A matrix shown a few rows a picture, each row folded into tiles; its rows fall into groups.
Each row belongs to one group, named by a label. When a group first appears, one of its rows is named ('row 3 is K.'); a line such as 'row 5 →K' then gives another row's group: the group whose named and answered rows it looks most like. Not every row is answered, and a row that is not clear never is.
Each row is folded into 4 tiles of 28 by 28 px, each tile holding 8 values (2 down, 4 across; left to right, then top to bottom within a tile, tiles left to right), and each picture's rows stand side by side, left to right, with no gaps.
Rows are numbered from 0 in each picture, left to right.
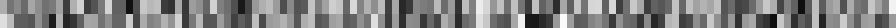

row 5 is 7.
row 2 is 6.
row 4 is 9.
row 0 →7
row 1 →6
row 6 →9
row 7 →6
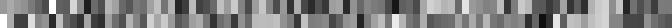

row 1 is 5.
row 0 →7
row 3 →6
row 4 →7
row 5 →5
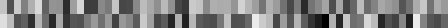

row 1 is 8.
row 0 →7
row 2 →9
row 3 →8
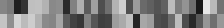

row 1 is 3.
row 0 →5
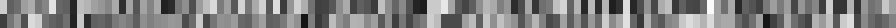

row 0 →8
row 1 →6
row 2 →7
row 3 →3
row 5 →6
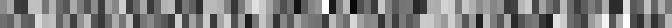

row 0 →5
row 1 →3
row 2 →9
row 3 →3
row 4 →7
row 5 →6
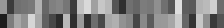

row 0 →8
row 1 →6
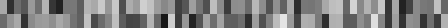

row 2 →6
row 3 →9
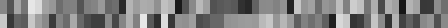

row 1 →8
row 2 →5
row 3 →7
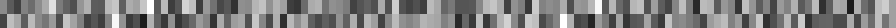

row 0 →8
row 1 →7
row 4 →6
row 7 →3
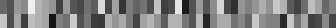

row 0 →9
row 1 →6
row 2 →8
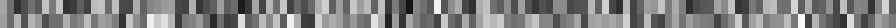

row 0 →3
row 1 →5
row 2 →3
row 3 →9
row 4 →5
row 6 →3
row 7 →3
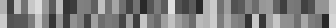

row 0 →9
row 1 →3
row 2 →6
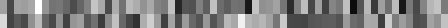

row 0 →9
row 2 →5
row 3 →3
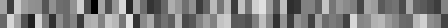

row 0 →7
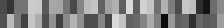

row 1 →7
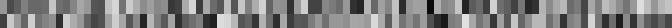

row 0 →8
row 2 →7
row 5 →8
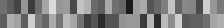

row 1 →3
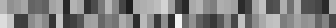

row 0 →7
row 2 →5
